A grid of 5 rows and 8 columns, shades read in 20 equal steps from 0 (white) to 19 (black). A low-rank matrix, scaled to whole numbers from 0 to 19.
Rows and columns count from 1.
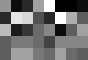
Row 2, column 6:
0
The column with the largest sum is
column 8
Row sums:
105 68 94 84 77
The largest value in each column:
16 18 16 13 16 19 19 18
